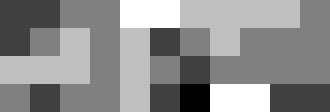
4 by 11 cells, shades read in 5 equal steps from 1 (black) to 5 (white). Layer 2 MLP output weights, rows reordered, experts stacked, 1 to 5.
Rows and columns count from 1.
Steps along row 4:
down up same up down down up same down same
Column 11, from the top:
3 3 3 2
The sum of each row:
39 34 36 32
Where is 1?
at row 4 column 7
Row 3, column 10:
3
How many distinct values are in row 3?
3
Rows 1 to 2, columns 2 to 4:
2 3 3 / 3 4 3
